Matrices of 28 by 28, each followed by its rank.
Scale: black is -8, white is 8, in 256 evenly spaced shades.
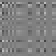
one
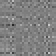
three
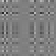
one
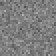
full rank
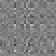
three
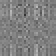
three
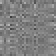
three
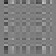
one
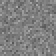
full rank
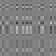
one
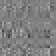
three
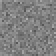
full rank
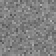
full rank
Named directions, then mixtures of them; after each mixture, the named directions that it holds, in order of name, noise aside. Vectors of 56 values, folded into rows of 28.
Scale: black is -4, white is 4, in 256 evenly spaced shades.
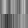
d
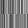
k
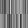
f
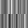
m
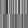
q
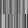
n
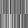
d, f, n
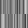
n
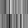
d, f, m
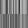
d, q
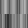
d, n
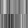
d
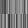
f, m, n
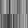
d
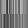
d, q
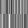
m, q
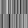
m, q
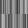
n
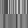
f, m, q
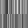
q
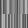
n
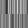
q
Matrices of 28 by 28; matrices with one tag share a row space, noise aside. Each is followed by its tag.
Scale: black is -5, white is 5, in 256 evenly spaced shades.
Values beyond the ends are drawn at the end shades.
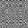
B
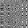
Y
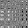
Y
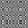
B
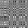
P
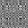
B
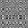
B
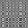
B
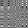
Y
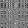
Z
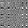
Y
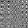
Y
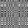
Z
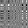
Y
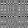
Z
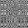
Z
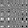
Y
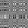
P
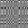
Z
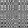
Z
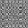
B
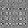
B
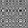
B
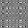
B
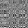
P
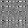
B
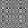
B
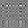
B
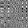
Y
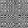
Z
